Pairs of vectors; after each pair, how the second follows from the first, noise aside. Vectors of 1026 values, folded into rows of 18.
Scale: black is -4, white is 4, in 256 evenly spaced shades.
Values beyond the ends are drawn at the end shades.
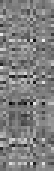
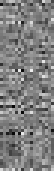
wrapped around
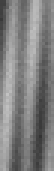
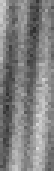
negated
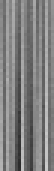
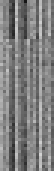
wrapped around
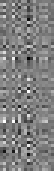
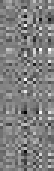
reversed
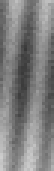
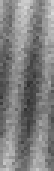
reversed
